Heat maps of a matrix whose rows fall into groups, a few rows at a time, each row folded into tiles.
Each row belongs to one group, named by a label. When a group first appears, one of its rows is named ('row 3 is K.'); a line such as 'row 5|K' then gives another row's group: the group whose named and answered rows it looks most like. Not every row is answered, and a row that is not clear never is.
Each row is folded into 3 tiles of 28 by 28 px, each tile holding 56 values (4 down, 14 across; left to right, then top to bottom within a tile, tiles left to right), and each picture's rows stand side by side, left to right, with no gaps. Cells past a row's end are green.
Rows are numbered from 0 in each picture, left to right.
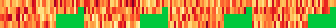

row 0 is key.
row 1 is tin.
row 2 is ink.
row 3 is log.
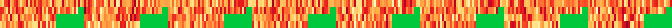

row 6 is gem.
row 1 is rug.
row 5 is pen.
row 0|gem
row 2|pen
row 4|pen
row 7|ink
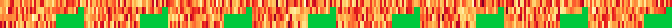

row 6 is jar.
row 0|pen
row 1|ink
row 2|tin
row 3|key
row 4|log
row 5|key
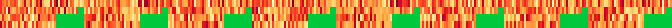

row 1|key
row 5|tin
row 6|tin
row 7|key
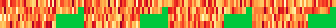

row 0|tin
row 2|jar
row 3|pen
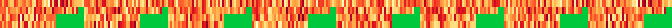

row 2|tin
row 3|rug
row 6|ink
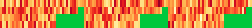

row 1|gem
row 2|pen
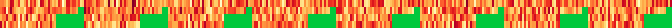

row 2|pen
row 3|jar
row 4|jar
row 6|jar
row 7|jar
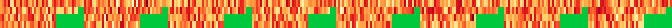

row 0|jar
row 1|rug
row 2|log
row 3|jar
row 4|ink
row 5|gem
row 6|log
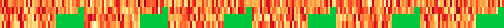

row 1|key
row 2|log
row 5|gem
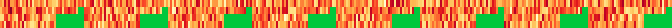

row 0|gem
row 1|jar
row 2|ink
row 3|pen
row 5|log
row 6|pen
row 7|key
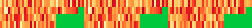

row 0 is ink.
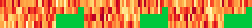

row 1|key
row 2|key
